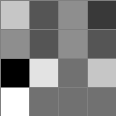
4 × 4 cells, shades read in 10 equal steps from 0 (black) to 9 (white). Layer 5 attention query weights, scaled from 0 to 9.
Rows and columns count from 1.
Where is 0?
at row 3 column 1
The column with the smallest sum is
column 4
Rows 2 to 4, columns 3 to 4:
5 3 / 4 7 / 4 4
